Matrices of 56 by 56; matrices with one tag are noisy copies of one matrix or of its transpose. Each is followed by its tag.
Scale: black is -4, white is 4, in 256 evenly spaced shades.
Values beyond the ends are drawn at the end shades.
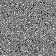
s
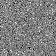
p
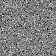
p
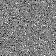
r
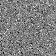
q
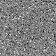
q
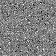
s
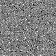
s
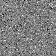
p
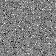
s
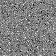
s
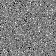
p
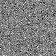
s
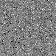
s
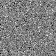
p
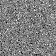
q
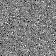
r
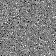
r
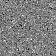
p
